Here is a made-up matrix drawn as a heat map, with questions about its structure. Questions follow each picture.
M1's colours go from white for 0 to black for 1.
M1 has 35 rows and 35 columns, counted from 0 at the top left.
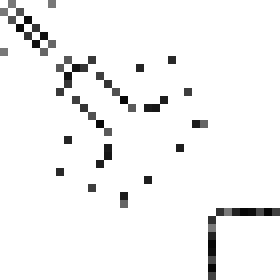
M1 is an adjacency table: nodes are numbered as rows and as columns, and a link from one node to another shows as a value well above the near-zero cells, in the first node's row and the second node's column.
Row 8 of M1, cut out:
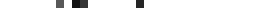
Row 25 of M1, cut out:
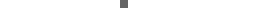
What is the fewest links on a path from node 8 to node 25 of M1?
4
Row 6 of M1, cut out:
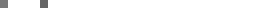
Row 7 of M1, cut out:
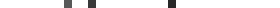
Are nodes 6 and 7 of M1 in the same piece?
no
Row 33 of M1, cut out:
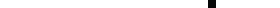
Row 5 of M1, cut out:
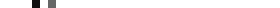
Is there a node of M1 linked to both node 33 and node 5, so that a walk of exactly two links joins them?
no
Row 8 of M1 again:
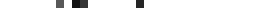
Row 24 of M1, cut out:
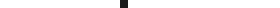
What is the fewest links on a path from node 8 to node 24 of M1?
4
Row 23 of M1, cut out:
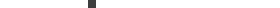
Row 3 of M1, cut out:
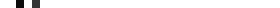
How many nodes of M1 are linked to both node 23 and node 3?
0
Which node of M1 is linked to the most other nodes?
node 26
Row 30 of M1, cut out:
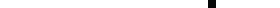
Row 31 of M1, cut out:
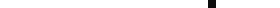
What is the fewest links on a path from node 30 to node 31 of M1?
2
